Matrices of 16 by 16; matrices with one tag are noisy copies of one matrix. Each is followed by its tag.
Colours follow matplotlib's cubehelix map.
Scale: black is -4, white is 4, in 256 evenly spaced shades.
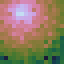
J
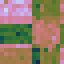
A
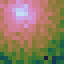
J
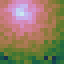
J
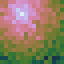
J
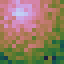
J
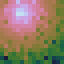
J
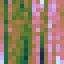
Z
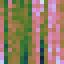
Z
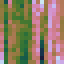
Z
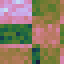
A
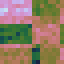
A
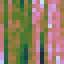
Z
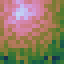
J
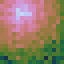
J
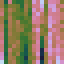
Z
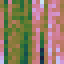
Z
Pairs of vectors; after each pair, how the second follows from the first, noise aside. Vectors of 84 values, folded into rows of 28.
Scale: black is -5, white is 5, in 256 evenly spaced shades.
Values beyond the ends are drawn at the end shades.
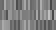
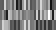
scaled up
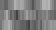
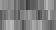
reversed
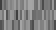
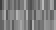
sign-scrambled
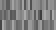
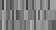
shuffled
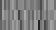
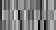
scaled up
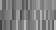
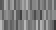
sign-scrambled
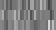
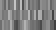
shuffled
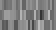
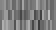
sign-scrambled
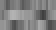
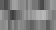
reversed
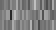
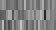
reversed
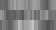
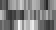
scaled up
